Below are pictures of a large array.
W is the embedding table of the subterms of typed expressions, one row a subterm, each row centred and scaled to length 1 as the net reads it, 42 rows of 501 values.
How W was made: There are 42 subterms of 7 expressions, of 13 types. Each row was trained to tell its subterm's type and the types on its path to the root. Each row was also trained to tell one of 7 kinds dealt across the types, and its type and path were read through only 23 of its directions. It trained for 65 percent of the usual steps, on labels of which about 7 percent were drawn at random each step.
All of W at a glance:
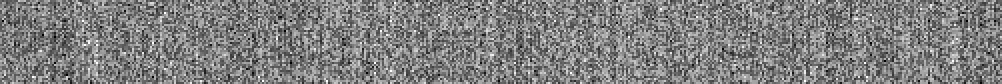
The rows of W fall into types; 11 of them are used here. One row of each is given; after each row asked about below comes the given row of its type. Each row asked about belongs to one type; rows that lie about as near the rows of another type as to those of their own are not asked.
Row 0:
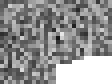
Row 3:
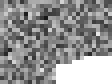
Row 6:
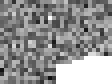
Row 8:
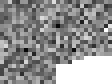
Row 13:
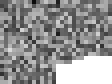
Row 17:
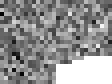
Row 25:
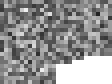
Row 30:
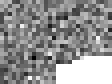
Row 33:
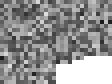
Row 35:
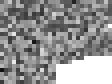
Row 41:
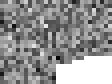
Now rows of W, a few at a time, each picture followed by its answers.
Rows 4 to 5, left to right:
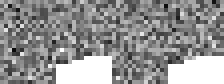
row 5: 25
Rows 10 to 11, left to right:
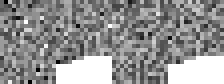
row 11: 25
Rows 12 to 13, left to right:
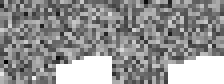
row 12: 25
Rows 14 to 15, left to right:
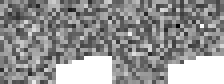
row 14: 35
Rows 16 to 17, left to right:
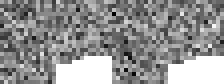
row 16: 33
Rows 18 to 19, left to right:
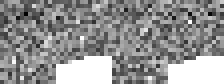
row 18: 35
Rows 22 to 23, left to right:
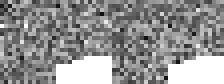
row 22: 30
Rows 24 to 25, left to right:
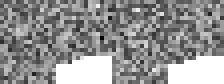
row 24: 33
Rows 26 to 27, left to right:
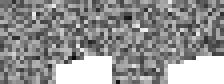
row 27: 3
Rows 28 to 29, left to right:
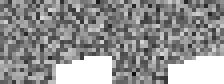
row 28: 17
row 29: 6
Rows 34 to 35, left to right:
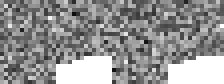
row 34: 33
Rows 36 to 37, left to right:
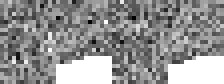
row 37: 33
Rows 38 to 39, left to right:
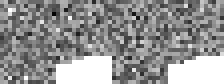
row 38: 6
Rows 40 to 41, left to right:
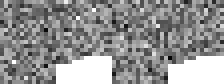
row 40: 25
